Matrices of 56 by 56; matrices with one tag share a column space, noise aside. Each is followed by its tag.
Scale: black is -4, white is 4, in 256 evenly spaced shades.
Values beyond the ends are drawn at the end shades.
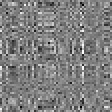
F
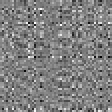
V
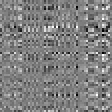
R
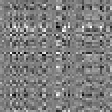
R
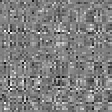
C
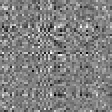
R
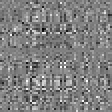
C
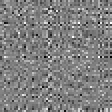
V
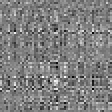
C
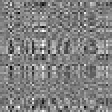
F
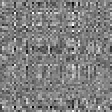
F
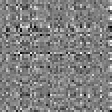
R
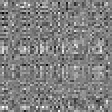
F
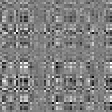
C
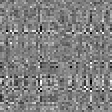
C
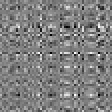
R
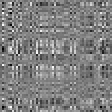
F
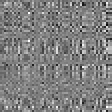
F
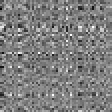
R
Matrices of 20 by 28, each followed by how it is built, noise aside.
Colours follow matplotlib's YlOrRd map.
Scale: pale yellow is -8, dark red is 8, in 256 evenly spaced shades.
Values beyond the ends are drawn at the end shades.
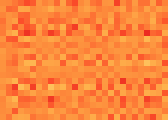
low rank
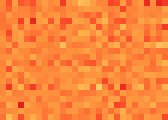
low rank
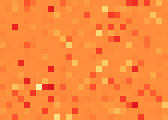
sparse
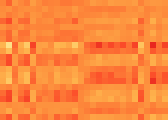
low rank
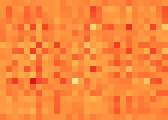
low rank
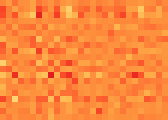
low rank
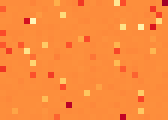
sparse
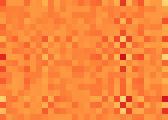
low rank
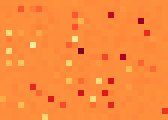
sparse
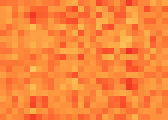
low rank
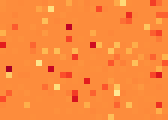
sparse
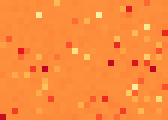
sparse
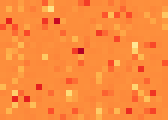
sparse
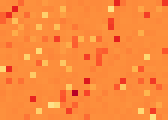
sparse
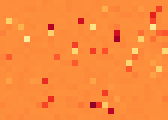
sparse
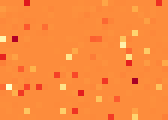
sparse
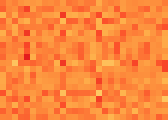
low rank
